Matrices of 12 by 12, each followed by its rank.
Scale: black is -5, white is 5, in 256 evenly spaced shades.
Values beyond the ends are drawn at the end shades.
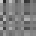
one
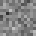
full rank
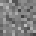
full rank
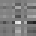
one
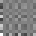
one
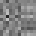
two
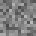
full rank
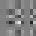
one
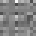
two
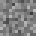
full rank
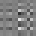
one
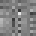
two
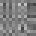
two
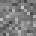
full rank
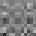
two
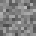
full rank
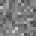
full rank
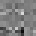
two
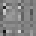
two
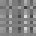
one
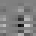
one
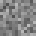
full rank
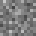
full rank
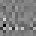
two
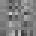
two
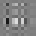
one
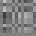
one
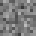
full rank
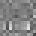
two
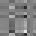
one
